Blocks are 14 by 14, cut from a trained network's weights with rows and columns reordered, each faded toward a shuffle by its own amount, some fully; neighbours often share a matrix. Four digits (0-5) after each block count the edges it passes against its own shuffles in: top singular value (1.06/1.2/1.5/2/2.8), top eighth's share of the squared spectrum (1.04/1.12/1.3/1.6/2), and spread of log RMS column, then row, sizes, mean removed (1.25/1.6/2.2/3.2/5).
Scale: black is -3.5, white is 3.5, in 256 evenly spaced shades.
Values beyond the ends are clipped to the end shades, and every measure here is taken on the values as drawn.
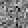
1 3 1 0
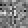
2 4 1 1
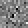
0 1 0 0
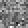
0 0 0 0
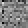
2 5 1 1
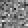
1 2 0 0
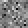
1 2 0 0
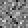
0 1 0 0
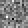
0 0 0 0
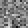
2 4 1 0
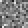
0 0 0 0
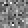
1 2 0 0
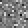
0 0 0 0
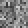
2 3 0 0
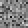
0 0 0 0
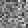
2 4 0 1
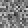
1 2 0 1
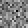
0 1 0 0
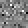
0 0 0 1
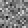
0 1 0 0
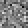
1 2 0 0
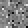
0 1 1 0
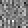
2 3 0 0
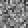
0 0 1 0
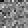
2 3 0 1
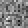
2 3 1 0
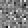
1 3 1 0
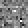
1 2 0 1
